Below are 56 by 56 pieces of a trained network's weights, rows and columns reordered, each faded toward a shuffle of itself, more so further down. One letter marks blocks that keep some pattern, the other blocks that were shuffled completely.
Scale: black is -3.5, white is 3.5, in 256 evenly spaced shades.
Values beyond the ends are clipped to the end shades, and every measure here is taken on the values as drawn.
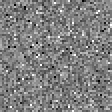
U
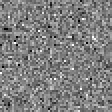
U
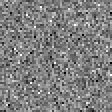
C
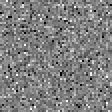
U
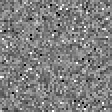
C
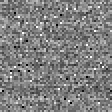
U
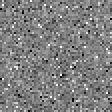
U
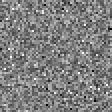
C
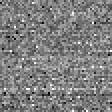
U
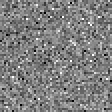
C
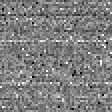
U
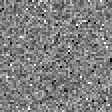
C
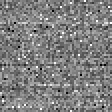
U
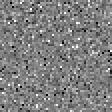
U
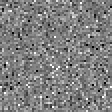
U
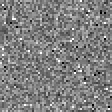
C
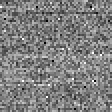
U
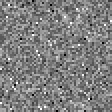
C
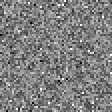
C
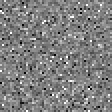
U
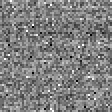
U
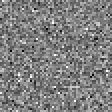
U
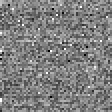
U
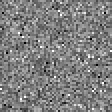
C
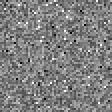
C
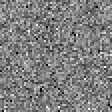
C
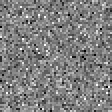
C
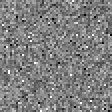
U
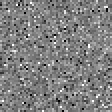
C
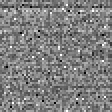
U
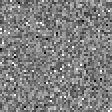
C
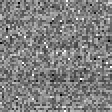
U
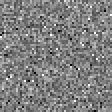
C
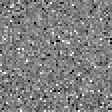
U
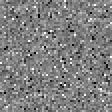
C
